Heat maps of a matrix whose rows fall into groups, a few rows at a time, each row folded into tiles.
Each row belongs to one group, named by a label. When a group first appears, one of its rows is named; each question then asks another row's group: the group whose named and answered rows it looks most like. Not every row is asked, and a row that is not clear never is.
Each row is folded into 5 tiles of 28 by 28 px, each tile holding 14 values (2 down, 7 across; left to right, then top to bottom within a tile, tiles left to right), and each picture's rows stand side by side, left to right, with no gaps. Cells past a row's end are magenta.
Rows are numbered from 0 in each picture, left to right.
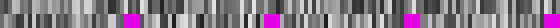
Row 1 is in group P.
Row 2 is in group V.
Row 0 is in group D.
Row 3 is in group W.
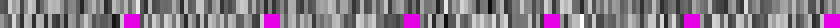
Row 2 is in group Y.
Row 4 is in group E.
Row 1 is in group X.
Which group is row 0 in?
X
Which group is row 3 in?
W
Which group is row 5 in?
X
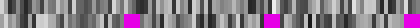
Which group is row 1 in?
D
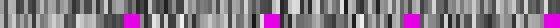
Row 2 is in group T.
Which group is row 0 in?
Y
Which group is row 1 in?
X
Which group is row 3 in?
D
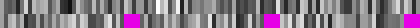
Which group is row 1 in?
T
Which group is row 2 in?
W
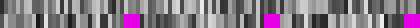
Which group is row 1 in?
T
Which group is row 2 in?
V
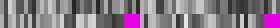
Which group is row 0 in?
Y
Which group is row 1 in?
E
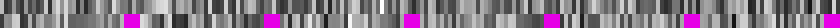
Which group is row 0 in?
P
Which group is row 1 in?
V
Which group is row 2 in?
X
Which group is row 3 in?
Y
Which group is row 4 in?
P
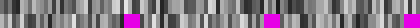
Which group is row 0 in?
W
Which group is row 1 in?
P
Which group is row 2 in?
P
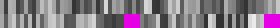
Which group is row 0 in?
Y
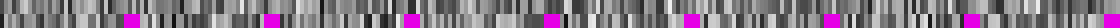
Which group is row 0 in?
D
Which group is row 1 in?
X
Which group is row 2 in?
T
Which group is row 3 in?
Y
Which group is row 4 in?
E
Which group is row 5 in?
E
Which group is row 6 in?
T
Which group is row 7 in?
E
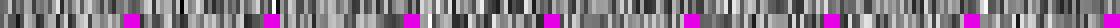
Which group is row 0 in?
D
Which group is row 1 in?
V
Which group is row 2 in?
Y
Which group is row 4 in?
P
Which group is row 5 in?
T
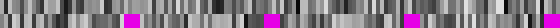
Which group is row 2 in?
W
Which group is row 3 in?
W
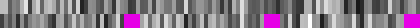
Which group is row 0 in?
T
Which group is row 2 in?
V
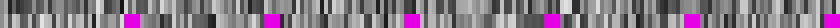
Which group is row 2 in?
T
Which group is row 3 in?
Y
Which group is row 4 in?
E
